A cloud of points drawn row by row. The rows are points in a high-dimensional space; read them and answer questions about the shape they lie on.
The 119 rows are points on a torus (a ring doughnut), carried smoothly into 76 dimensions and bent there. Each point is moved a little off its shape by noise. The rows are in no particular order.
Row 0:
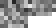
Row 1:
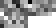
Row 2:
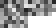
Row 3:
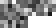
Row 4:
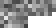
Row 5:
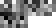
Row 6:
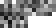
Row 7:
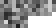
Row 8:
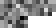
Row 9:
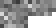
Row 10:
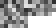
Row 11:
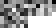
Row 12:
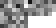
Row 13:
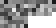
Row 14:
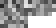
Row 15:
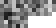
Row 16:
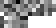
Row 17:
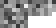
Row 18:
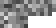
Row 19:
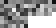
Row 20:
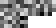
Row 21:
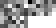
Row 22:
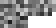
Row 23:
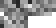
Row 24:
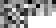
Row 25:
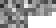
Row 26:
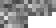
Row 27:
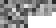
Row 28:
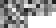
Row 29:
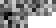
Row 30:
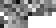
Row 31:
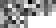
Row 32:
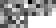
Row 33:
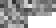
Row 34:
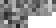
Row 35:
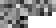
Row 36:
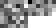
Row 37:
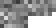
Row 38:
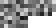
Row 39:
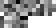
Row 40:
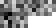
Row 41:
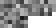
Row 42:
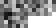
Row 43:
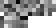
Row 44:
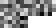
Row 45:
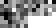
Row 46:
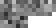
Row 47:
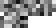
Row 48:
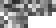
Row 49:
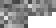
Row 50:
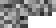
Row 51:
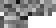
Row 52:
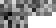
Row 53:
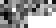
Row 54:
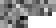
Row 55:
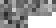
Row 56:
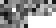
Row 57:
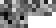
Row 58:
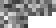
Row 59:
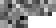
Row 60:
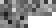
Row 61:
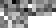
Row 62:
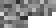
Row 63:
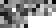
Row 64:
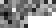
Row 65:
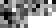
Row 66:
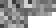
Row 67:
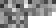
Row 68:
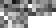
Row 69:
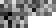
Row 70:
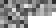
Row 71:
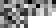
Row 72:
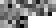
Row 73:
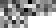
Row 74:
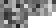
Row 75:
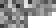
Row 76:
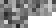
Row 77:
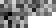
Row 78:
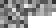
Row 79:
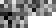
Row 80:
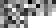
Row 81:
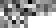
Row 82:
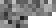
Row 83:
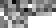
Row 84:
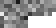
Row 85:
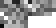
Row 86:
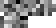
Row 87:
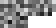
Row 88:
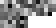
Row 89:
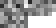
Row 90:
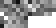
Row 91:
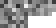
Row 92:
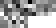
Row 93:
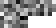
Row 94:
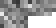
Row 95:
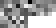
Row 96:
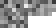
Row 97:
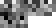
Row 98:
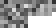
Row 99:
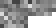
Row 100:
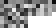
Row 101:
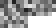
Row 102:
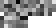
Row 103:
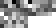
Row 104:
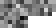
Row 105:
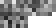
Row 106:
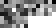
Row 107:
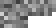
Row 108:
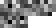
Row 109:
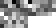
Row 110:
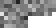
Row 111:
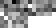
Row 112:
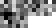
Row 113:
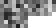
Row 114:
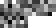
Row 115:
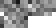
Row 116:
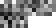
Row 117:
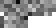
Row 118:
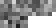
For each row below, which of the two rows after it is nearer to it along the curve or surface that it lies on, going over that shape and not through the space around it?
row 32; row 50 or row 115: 115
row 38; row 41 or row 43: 43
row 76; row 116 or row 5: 116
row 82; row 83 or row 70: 70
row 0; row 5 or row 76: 76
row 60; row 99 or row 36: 36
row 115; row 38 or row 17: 38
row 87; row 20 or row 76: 20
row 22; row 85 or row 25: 85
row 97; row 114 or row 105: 114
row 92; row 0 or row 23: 23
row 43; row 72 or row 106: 72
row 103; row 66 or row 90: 90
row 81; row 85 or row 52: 85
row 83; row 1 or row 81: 81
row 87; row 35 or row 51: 51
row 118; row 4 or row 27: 27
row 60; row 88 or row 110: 88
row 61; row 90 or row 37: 37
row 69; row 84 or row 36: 36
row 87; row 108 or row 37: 37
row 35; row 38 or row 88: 88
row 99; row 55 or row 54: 54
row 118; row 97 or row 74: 74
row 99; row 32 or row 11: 32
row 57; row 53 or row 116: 53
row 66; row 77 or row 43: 43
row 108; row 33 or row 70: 70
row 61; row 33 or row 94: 33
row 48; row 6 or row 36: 36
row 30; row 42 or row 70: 70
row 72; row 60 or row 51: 60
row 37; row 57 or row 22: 22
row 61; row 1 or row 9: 9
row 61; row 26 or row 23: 26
